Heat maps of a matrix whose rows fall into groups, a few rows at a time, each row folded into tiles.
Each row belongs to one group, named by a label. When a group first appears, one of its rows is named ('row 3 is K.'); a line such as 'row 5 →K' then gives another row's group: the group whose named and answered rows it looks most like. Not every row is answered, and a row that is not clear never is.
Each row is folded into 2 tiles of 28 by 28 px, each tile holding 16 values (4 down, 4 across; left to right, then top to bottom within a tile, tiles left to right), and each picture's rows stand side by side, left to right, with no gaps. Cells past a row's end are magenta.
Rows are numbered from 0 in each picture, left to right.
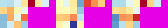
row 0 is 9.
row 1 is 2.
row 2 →9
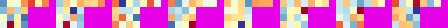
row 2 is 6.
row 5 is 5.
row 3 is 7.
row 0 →5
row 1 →5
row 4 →2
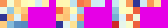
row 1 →9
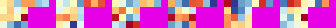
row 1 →2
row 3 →7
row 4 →6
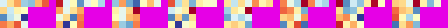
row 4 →5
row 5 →9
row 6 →6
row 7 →9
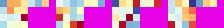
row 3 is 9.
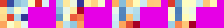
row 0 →6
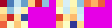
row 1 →2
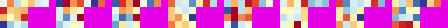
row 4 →7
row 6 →6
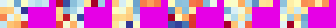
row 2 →2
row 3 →7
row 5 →5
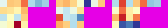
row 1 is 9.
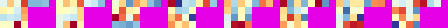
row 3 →6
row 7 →9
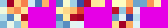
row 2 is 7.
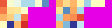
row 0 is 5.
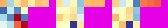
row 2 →2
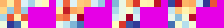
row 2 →5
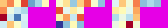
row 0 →9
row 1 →9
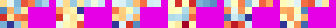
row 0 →7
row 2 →9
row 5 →9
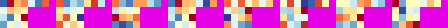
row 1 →6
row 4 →5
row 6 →7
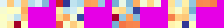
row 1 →6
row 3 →2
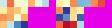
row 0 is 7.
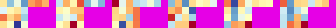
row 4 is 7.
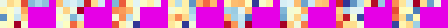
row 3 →2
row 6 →6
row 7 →9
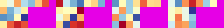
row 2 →5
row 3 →9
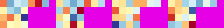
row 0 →6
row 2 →9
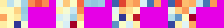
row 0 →2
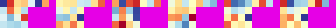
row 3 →7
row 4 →6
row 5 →6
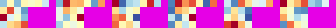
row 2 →6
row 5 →9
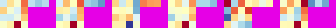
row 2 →2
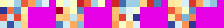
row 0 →7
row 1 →9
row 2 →6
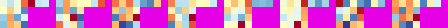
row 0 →9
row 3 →7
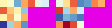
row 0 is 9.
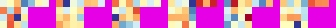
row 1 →6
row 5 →2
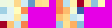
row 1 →9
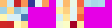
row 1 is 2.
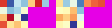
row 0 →6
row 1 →2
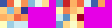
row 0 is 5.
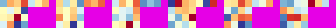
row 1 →2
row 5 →9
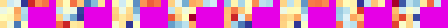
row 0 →2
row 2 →2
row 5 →2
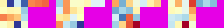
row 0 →2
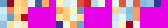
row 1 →9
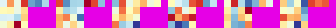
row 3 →7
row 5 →2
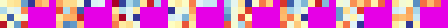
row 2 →6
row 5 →6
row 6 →5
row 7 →2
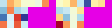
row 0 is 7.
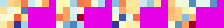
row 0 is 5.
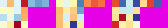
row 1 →2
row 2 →6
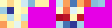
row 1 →7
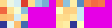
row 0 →9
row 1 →2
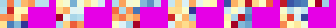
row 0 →7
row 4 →5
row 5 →6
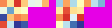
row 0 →5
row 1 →7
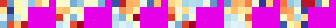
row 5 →9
